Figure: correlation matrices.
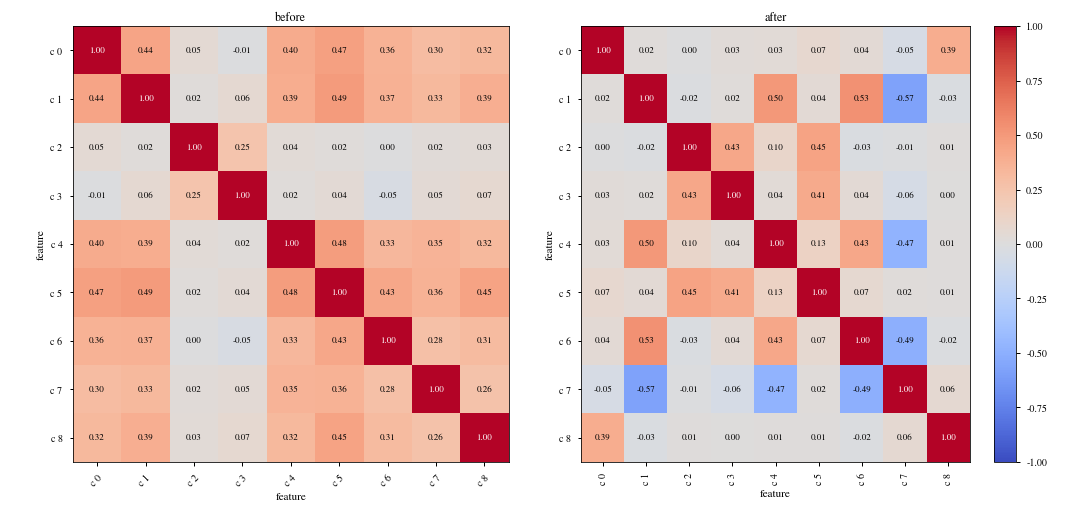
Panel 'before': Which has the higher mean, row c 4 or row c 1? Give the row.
c 1
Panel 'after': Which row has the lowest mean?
c 7
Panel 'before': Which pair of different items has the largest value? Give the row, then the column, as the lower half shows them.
c 5, c 1
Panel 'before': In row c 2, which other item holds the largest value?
c 3
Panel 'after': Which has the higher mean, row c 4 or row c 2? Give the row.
c 2
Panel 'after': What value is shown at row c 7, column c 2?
-0.01
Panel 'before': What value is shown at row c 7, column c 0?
0.30
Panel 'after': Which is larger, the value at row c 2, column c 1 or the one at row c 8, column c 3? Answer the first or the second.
the second
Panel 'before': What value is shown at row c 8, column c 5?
0.45
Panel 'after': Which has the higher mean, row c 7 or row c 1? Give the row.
c 1
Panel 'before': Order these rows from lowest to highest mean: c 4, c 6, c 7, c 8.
c 7, c 6, c 8, c 4
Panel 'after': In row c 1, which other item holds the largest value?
c 6
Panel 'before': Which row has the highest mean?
c 5
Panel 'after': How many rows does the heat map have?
9
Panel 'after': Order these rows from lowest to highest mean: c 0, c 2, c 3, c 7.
c 7, c 0, c 3, c 2
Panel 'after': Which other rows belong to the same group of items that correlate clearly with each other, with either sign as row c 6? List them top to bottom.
c 1, c 4, c 7
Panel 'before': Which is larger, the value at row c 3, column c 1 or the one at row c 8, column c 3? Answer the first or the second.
the second
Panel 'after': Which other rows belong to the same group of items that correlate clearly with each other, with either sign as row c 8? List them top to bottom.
c 0
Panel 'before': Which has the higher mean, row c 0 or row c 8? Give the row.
c 0
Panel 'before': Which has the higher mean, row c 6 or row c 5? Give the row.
c 5
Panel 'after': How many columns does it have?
9
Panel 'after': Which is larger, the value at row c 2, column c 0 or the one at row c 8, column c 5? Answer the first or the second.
the second
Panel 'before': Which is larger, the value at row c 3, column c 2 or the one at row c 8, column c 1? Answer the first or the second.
the second
